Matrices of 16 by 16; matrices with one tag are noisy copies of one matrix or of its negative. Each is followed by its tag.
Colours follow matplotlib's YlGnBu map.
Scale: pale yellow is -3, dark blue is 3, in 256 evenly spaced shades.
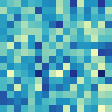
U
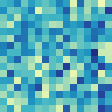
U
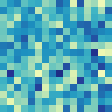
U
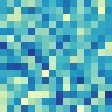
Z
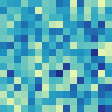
U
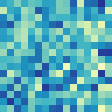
U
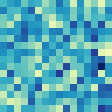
U
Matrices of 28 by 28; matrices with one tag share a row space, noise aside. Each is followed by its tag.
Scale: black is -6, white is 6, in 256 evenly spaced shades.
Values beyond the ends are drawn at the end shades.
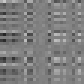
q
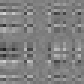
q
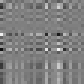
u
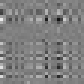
u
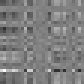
q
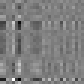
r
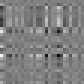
u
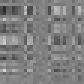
q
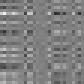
q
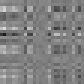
q
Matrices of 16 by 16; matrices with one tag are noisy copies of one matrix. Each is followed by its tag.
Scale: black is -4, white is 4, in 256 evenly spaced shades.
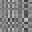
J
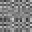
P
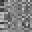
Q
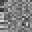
Q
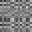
P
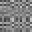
P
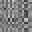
J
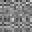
P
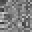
Q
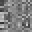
Q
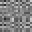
P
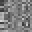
Q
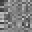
Q
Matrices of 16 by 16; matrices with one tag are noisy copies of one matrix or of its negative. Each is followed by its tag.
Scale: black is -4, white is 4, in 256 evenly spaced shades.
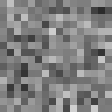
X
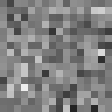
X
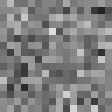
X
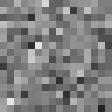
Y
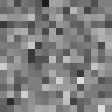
Y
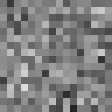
X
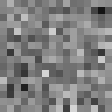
X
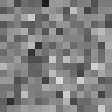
Y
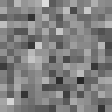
Y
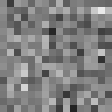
X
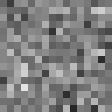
X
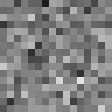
Y
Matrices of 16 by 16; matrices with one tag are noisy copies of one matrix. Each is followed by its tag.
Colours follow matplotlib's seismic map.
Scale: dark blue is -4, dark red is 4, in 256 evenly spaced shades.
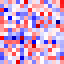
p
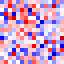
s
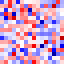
s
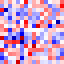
p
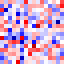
p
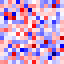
s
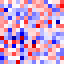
p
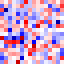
p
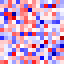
s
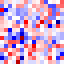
p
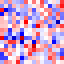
p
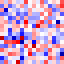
p
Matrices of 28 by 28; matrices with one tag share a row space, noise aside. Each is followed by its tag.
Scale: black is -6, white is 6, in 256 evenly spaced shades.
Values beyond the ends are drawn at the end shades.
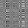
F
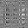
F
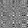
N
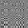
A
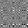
N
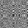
N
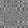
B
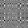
B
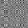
A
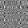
B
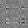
F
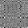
B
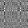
B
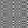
N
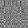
B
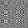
A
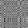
B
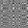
N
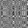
N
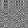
A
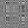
F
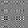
A
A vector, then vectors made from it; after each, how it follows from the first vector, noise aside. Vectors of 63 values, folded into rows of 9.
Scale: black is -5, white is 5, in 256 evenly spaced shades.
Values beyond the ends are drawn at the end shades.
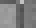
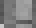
wrapped around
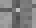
wrapped around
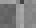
negated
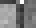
scaled up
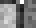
scaled up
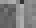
negated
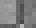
wrapped around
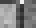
scaled up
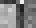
scaled up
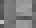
wrapped around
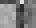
scaled up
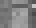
wrapped around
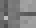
wrapped around
